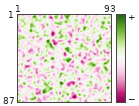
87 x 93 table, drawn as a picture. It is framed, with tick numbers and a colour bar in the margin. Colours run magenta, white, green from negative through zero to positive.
Stripes: none. Average level on the scale: 50%. Odd rows or columns: none. Histogram: bell-shaped. Slope: none. Grain: blotchy. Mirror symmetry: none.
